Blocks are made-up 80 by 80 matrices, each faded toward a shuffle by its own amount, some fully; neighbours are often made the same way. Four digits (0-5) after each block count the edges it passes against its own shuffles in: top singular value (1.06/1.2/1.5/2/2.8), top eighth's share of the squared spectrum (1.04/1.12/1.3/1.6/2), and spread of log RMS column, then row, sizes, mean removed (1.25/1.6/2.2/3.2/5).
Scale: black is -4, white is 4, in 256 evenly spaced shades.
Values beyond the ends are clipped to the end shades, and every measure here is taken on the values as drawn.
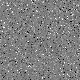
1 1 0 0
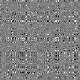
5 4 3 3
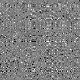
4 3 2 2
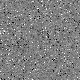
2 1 0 0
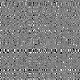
5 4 3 3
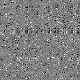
4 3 1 1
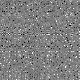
4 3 1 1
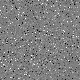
1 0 0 0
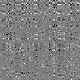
5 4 2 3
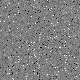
0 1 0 0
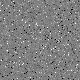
0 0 0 0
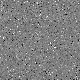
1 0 0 0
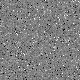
0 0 0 0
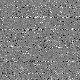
2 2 0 3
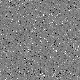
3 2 1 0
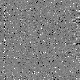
3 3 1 1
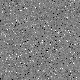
2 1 0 0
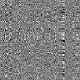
4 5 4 2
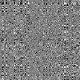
4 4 3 2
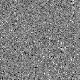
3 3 1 1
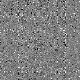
3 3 2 1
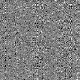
4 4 3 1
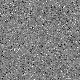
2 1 0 0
